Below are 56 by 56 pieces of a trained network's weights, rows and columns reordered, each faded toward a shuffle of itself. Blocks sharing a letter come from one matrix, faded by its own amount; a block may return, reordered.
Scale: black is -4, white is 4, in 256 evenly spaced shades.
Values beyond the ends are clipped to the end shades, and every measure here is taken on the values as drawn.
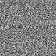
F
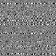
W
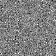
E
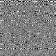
W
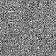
F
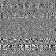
W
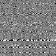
W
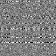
W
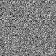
F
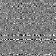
W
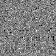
E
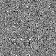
E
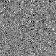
E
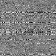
W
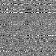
W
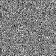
F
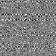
W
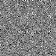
E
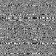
W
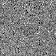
E
